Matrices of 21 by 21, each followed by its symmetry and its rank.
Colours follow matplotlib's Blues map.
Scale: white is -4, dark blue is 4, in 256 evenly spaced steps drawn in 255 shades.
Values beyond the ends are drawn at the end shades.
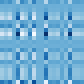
neither, rank one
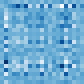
antisymmetric, rank two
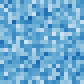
neither, full rank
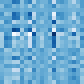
neither, rank two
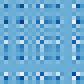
symmetric, rank one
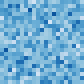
neither, full rank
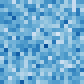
neither, full rank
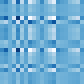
neither, rank one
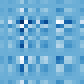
symmetric, rank one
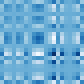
symmetric, rank one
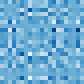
antisymmetric, rank two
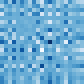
antisymmetric, rank two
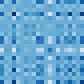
symmetric, rank two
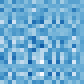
neither, rank two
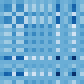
symmetric, rank one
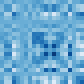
symmetric, rank two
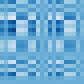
neither, rank one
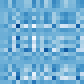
neither, rank two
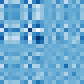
symmetric, rank two
